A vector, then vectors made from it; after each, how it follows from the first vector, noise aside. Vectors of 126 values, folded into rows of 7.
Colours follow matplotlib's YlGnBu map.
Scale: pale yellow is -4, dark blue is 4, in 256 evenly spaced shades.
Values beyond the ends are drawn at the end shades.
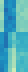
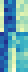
scaled up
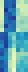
scaled up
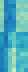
copied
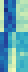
scaled up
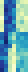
scaled up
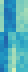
copied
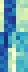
scaled up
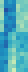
copied
